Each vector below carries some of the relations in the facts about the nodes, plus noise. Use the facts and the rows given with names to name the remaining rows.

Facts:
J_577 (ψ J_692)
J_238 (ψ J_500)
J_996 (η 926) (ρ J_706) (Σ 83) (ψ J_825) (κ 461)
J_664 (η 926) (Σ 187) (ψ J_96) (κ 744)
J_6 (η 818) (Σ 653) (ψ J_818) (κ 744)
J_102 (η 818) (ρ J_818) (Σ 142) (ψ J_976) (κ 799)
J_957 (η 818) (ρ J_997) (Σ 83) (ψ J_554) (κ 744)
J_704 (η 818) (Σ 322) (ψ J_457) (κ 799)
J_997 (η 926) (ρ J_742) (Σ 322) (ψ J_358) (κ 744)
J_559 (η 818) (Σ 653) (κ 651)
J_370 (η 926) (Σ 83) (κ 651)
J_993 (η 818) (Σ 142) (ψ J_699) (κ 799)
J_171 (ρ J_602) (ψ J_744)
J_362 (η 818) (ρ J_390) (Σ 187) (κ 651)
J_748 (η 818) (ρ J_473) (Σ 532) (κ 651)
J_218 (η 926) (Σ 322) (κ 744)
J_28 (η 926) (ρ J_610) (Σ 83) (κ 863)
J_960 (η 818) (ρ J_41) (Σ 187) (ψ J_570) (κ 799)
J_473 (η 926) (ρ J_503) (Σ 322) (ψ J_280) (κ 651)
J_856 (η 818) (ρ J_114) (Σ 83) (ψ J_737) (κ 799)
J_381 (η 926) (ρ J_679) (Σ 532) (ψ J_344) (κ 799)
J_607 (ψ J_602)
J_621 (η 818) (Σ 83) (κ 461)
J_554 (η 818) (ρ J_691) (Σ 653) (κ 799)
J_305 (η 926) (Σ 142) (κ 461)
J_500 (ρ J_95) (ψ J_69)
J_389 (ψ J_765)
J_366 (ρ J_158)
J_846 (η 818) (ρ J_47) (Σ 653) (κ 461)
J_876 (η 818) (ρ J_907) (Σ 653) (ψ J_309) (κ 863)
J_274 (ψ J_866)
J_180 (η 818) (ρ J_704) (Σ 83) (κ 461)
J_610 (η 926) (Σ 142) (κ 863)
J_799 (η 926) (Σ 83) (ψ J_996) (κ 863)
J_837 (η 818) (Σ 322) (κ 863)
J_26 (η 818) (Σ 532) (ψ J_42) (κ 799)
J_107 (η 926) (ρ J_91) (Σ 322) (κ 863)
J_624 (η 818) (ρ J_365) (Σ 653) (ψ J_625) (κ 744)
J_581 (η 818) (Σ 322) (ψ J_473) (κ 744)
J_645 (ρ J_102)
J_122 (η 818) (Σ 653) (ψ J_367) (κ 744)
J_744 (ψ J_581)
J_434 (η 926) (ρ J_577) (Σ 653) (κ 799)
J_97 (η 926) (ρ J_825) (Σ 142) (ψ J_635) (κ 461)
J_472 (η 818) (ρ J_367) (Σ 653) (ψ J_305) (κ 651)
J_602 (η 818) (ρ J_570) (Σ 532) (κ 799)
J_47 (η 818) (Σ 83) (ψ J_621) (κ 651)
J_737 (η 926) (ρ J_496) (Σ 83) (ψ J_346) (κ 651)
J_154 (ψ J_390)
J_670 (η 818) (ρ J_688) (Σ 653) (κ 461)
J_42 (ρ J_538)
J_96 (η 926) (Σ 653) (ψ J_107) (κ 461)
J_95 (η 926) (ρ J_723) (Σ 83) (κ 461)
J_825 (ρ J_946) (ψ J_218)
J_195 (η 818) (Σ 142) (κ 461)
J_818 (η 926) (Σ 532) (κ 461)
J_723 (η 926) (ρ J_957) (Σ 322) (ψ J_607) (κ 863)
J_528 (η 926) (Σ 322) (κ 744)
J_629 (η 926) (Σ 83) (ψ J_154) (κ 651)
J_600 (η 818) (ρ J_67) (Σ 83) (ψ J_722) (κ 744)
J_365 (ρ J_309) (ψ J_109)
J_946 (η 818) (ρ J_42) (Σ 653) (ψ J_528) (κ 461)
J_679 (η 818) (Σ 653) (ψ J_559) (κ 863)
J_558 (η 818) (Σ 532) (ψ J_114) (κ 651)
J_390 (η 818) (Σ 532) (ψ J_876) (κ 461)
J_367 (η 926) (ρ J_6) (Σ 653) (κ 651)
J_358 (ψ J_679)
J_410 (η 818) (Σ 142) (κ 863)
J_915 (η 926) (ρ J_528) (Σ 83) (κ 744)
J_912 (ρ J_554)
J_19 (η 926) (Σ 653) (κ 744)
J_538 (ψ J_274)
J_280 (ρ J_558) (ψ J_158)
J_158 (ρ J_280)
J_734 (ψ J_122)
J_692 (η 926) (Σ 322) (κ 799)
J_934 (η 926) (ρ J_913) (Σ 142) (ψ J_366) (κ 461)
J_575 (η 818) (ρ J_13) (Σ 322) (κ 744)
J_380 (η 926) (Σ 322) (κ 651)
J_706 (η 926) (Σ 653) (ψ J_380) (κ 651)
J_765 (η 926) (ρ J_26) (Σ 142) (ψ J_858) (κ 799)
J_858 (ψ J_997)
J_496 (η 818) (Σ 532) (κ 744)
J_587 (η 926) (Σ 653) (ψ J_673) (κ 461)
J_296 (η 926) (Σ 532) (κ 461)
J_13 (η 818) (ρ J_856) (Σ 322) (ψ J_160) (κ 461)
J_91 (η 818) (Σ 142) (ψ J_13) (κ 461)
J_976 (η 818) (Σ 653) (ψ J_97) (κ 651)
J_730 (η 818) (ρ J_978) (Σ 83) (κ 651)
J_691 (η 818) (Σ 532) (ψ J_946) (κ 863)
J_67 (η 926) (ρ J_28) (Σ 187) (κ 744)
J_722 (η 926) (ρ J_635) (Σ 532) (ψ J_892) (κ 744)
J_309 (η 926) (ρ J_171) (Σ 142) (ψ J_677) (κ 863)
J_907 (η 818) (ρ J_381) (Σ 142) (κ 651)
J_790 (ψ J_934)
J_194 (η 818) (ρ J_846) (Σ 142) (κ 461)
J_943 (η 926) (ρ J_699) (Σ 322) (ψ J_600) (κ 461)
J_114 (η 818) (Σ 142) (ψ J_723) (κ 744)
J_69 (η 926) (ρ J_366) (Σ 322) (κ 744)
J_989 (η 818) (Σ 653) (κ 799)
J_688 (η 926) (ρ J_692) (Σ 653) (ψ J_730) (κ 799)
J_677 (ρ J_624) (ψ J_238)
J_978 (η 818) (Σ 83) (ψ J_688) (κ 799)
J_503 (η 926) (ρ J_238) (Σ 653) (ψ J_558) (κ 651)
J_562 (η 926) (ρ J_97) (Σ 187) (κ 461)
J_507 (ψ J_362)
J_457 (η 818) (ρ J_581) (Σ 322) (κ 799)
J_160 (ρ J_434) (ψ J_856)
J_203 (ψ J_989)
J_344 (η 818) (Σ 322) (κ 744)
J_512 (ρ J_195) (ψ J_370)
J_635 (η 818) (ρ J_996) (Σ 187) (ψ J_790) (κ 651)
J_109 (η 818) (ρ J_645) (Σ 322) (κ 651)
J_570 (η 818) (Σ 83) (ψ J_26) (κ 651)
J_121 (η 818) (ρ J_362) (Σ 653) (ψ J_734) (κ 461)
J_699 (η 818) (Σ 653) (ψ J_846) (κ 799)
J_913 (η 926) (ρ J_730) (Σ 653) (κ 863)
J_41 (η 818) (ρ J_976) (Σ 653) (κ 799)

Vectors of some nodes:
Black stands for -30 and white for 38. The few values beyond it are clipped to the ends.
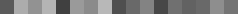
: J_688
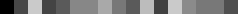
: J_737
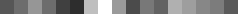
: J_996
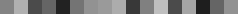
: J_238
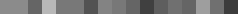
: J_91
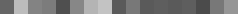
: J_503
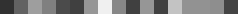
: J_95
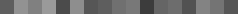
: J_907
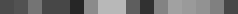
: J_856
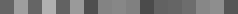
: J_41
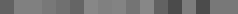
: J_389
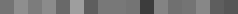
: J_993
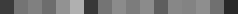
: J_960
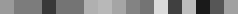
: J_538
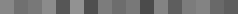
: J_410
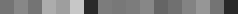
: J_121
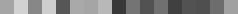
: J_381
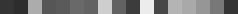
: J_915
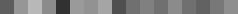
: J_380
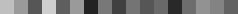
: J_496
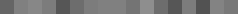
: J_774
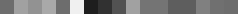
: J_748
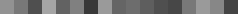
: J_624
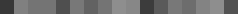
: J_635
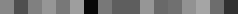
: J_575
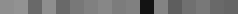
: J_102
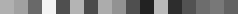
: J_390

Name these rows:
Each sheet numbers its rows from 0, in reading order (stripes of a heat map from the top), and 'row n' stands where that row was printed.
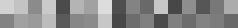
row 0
J_818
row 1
J_97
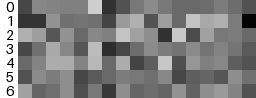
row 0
J_472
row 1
J_180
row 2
J_946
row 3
J_109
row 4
J_943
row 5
J_645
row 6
J_344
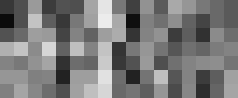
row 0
J_799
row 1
J_629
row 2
J_154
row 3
J_296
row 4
J_528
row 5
J_309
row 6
J_706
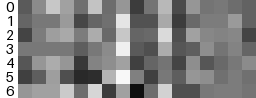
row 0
J_765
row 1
J_67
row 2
J_562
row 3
J_664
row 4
J_473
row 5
J_28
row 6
J_722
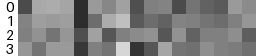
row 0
J_367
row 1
J_692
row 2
J_989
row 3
J_218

